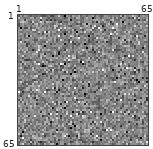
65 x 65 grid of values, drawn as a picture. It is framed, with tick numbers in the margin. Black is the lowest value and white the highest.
No seam splits the table. No regular stripes run through it. Overall the values sit about 50% of the way up the scale. The halves do not mirror each other. The distribution is heavy-tailed on both sides. Fine speckle covers the field. No overall slope runs across the table. No row or column stands out.
